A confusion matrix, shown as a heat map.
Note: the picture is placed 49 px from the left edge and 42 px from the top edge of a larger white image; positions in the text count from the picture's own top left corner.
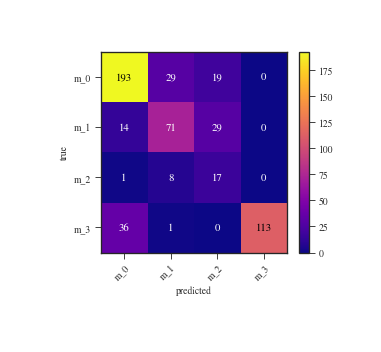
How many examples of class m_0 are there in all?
241
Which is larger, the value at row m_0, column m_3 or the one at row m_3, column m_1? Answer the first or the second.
the second
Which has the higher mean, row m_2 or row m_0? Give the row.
m_0
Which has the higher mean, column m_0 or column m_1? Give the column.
m_0
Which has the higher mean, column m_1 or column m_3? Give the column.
m_3
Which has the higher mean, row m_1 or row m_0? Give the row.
m_0
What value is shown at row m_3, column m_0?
36
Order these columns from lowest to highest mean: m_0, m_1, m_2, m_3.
m_2, m_1, m_3, m_0
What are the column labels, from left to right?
m_0, m_1, m_2, m_3
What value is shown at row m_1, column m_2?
29
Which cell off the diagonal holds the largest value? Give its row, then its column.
m_3, m_0
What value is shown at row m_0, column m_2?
19
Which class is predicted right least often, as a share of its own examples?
m_1
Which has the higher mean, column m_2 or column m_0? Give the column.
m_0
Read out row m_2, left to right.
1 8 17 0
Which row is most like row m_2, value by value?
m_1
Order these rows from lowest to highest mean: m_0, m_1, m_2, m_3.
m_2, m_1, m_3, m_0
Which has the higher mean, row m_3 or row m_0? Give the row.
m_0
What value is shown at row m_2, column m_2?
17
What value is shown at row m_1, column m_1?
71
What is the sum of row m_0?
241
